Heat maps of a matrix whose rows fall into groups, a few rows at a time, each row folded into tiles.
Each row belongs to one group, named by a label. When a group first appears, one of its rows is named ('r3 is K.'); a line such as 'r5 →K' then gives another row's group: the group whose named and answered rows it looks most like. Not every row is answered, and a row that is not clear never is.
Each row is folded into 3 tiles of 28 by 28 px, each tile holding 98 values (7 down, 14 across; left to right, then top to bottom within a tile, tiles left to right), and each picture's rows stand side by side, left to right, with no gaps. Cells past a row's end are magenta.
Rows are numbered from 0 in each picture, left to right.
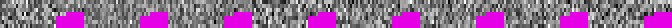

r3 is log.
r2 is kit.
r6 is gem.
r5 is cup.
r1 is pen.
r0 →pen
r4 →kit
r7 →log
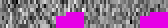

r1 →kit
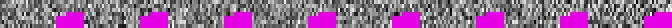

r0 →pen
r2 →cup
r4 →log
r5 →log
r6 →gem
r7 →kit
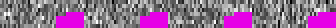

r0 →cup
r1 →cup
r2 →gem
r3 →pen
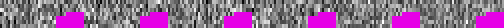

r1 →kit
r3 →cup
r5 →pen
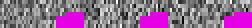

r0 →log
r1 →pen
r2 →log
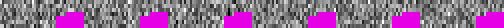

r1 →pen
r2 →cup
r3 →kit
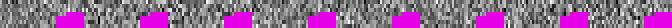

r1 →log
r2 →log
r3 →log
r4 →cup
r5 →pen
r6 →cup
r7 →log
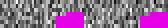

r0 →pen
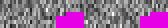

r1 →gem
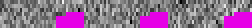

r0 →log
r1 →kit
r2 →gem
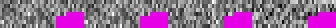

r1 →gem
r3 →log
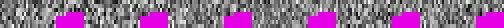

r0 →pen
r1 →log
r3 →gem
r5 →cup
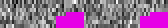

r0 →kit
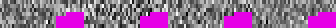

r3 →cup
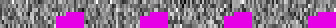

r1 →kit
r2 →kit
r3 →kit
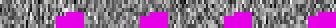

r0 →pen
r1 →cup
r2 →gem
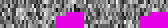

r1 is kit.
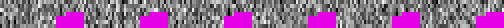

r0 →cup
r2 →cup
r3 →cup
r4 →cup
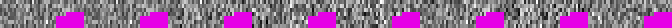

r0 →pen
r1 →pen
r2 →pen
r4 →pen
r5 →pen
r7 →cup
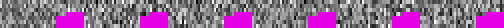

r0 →gem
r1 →cup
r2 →cup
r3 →log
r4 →kit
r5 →log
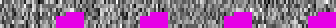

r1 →pen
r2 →kit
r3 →kit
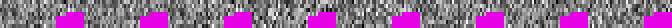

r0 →gem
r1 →log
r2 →gem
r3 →pen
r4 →gem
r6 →log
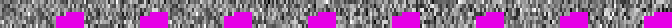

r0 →gem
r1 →kit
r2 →gem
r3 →kit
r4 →log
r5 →log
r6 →pen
